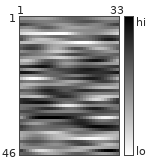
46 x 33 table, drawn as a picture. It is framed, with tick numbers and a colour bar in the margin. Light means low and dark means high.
Slope: none. Grain: streaks across. Histogram: bell-shaped.
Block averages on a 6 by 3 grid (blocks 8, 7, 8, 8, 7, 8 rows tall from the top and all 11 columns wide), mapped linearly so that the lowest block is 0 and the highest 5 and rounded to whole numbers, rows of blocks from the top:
012 / 102 / 235 / 442 / 454 / 100
